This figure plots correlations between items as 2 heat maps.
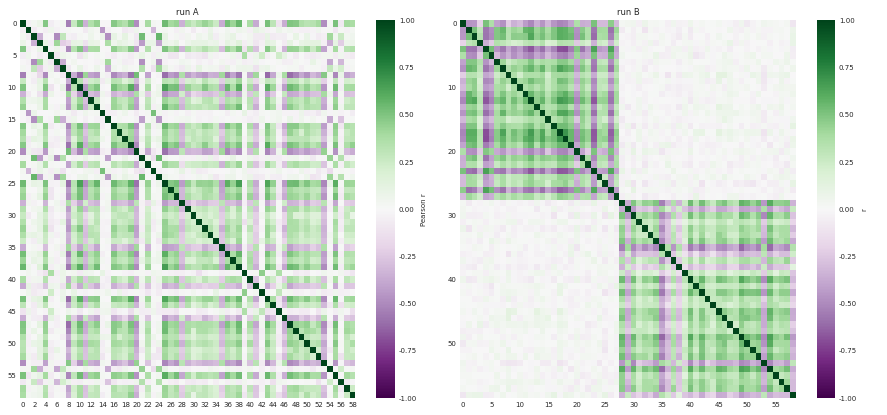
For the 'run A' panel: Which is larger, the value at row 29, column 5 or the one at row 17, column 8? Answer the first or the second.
the first
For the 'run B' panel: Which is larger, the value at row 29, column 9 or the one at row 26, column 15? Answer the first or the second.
the first
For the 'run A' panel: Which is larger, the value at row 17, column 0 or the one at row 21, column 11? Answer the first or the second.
the first
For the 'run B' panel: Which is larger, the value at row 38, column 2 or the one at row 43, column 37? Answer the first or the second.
the second
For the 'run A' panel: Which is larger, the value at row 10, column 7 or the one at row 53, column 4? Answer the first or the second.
the first
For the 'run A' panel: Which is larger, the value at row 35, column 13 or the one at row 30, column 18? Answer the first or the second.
the second
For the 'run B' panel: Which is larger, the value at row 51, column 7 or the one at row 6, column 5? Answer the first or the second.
the first
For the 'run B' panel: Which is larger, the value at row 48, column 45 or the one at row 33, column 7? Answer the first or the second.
the first
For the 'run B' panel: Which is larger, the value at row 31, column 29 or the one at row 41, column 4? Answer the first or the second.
the second
